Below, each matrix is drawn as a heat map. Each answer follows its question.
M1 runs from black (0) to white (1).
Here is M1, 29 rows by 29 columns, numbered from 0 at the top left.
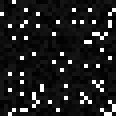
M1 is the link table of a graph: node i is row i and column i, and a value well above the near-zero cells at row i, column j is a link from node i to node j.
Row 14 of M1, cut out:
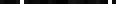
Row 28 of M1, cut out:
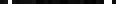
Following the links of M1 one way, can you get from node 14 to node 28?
yes
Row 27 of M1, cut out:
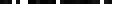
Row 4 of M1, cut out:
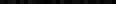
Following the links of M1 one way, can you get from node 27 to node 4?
no
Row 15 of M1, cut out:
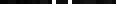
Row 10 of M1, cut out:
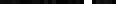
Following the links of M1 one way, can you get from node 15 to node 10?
yes
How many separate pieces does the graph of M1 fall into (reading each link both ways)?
6
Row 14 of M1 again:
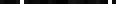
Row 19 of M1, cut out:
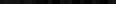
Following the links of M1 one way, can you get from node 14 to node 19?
no
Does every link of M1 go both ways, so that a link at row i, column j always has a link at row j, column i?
yes
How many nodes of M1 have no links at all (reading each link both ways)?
5
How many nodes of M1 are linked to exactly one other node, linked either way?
3
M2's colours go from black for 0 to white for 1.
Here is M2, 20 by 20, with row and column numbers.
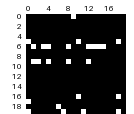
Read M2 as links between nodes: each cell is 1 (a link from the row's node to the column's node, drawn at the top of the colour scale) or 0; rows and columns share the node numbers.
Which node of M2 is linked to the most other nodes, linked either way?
node 6
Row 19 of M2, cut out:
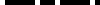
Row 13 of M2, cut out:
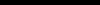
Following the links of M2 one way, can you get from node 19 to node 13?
yes
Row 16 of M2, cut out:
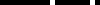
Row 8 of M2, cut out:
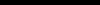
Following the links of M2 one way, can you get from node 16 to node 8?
yes
